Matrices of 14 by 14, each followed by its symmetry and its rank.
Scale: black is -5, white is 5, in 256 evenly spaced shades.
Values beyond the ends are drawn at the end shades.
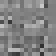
neither, rank three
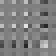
symmetric, rank one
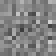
neither, rank three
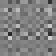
neither, rank two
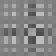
symmetric, rank one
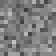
neither, full rank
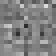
neither, rank three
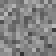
neither, full rank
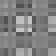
symmetric, rank one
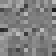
neither, rank three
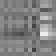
neither, rank two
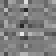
neither, rank two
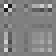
symmetric, rank one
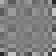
symmetric, rank one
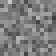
neither, full rank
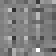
neither, rank two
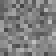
neither, full rank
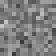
neither, full rank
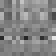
neither, rank two
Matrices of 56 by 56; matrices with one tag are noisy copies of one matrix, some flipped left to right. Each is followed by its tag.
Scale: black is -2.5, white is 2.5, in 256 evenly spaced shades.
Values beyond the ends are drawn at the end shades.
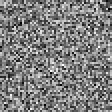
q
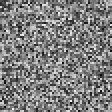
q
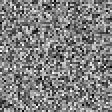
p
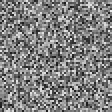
p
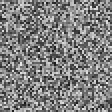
p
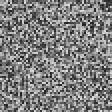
q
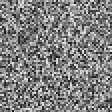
p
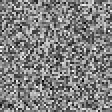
p
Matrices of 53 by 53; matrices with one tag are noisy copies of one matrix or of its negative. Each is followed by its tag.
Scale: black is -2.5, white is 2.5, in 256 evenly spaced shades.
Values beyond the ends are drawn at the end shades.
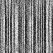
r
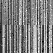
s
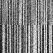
s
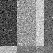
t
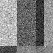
t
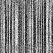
r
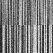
s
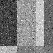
t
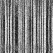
r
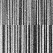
s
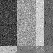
t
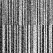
s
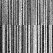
s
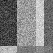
t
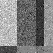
t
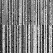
s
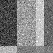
t
